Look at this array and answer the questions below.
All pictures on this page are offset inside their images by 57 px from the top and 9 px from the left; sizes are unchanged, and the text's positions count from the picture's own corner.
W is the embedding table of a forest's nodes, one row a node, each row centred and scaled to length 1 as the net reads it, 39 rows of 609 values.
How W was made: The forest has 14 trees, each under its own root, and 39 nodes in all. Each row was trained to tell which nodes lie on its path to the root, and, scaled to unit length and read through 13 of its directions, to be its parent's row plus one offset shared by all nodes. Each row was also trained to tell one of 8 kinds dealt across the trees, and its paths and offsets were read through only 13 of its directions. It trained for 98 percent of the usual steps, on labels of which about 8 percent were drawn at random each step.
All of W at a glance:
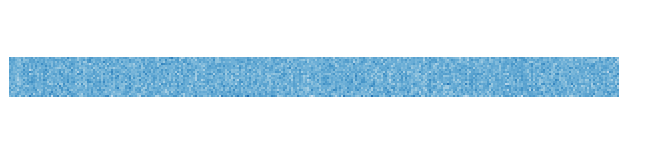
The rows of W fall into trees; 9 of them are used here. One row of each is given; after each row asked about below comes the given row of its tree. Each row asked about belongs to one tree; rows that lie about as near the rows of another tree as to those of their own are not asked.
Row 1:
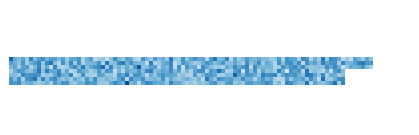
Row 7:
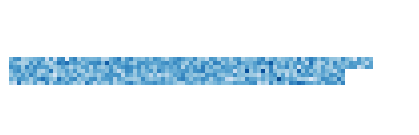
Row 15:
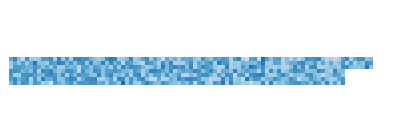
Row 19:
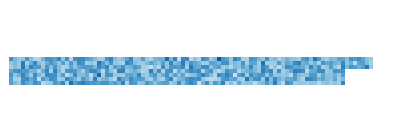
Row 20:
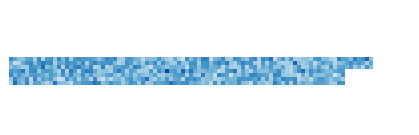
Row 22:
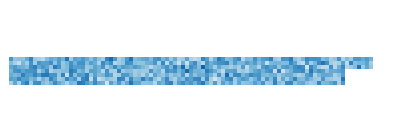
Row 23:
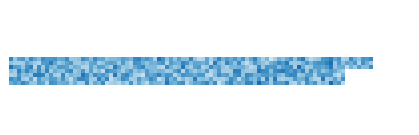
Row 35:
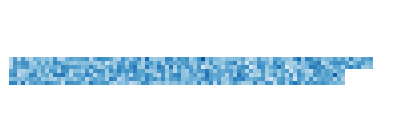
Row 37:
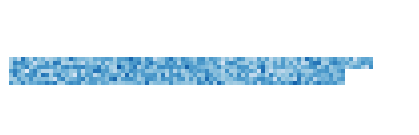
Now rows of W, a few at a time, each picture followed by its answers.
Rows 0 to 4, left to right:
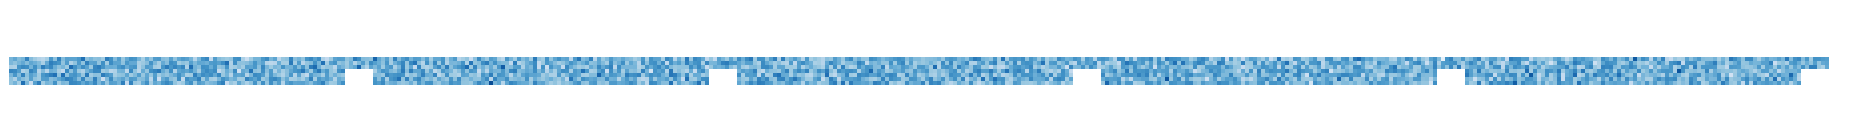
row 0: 37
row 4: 35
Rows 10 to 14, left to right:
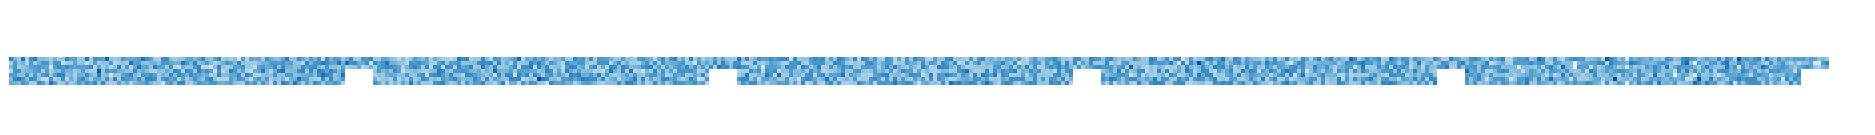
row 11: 37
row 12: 20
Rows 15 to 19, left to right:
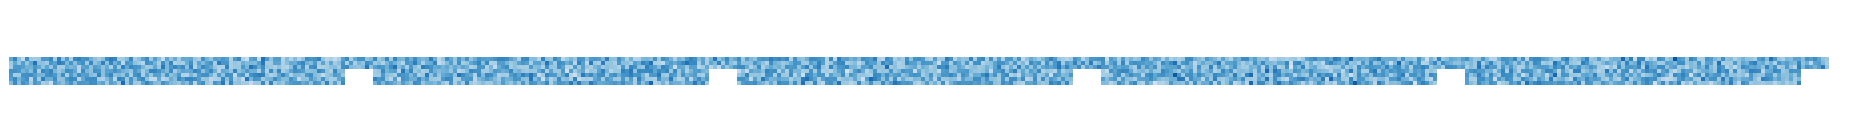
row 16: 23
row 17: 20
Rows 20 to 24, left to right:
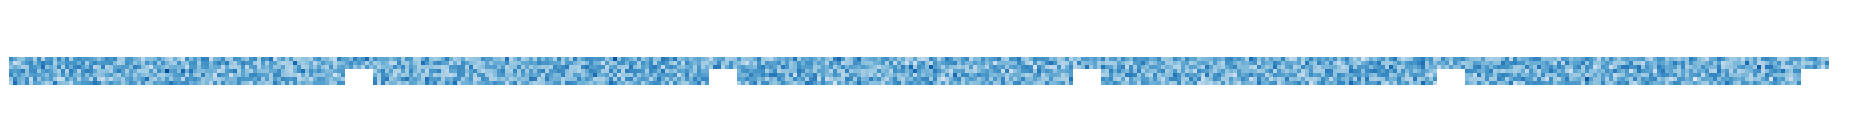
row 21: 19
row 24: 37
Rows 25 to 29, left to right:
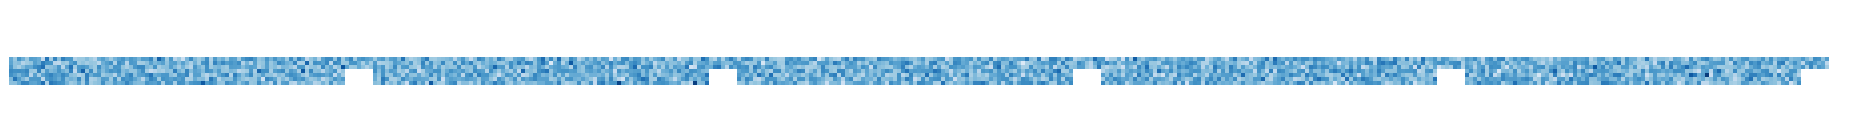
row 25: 23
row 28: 19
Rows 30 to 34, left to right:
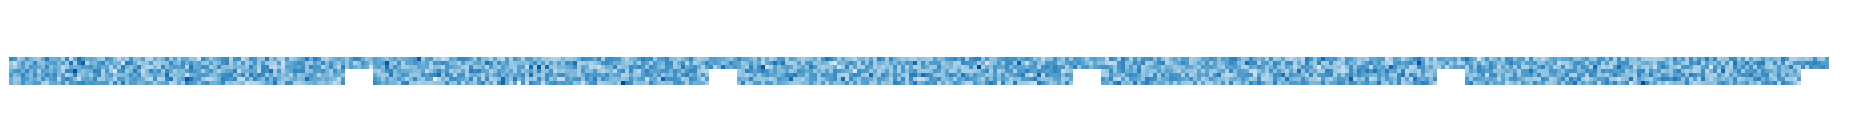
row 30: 19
